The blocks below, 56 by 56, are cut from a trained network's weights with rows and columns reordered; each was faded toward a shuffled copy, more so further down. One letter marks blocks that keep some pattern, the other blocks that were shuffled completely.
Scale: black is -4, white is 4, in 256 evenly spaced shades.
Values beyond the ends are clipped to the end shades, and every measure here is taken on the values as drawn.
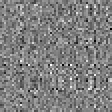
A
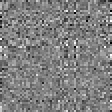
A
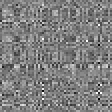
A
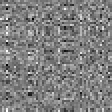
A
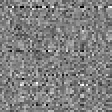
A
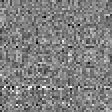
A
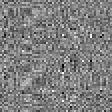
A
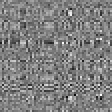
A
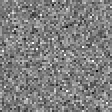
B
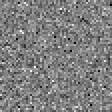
B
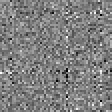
A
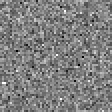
B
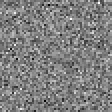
B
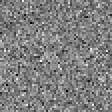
B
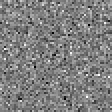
B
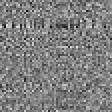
A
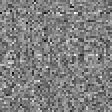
A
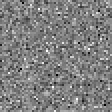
B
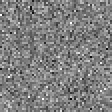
B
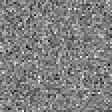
B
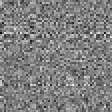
A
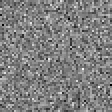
B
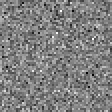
B
